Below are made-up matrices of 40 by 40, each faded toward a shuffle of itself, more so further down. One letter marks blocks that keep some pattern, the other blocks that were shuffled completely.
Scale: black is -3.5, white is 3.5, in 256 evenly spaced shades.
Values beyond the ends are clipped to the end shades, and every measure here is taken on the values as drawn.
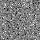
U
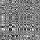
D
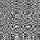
D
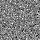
U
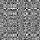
D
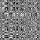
D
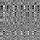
D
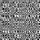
D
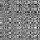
D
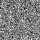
U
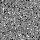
U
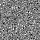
U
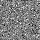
U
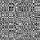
D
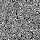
U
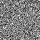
U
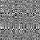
D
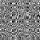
D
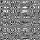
D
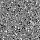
U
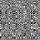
D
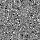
U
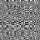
D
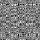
D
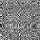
D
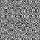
D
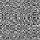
D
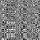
D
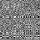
D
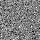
U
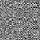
D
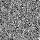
U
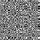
D
